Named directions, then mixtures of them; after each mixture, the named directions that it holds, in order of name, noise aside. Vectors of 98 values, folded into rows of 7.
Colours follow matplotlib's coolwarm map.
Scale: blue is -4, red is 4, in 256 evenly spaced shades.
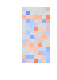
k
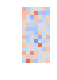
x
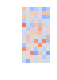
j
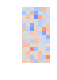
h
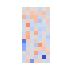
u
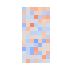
h, j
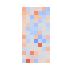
x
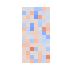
h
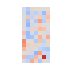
k, u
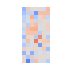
x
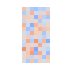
h, j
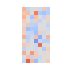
x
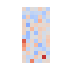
u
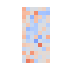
x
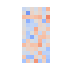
k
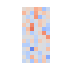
h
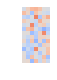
h, j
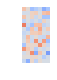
j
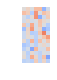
h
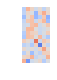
k, x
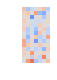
u, x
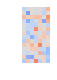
k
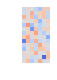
h, u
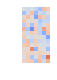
h
